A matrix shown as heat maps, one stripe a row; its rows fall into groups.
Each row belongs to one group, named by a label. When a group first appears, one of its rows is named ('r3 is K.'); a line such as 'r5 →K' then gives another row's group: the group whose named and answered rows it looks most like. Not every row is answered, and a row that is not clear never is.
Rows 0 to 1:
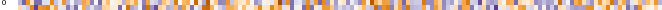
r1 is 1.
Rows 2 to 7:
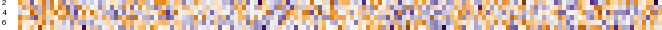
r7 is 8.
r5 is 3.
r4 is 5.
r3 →1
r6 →8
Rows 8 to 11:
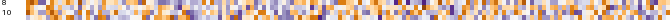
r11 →5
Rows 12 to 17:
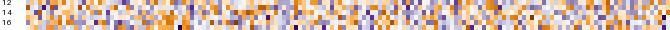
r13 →3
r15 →8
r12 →5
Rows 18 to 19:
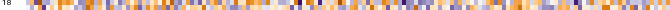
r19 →1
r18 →5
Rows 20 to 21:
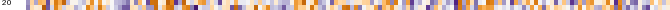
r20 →5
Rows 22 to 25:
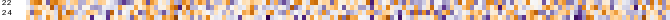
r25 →8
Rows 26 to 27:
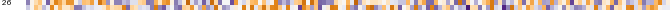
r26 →5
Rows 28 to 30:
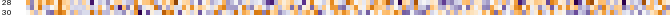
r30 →5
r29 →1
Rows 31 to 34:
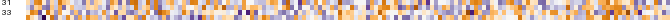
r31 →1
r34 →3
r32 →1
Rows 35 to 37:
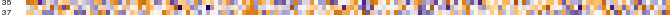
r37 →5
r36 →8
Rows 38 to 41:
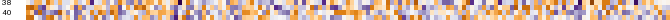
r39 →3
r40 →5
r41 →3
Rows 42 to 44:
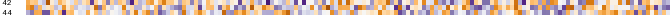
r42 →8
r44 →1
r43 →3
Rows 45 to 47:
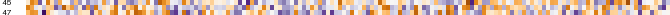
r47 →3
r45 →8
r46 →3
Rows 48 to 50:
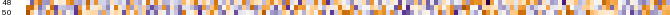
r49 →3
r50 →3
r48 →1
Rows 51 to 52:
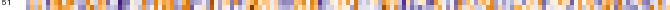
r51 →5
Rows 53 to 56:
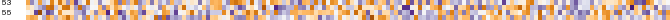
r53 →1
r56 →3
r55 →5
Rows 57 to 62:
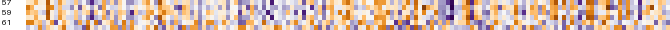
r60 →8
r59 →8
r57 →8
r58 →8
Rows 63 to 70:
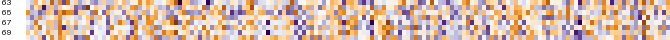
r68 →1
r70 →1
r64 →1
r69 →8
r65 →3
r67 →8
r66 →1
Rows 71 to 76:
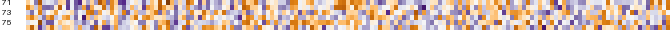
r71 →5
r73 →1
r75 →5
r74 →3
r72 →5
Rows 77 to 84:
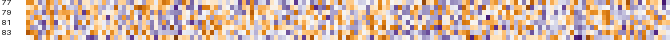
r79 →3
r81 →3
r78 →3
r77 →8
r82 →1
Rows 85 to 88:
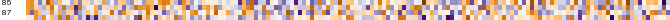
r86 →3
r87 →1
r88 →8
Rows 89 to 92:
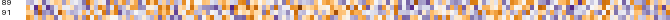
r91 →5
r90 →5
